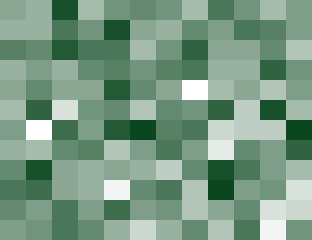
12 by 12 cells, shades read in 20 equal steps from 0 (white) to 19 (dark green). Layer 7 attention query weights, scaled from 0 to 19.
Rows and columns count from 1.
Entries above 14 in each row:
1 1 2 1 1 3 4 1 2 2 1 0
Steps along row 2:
same up down up down down up down up down down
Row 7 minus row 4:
2 -10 7 -2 4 8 0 0 -4 -3 -11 8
